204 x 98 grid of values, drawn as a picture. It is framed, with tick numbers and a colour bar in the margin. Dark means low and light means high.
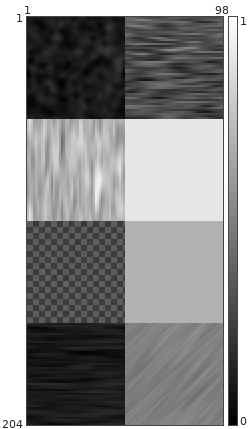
It is made of 4 by 2 panels. Panel 1,1: very low, blotchy, faint in contrast. Panel 1,2: low, streaked across. Panel 2,1: high, streaked downward. Panel 2,2: very high, flat. Panel 3,1: low, checkered. Panel 3,2: high, flat. Panel 4,1: very low, streaked across, faint in contrast. Panel 4,2: middling, slanting up to the right, faint in contrast.
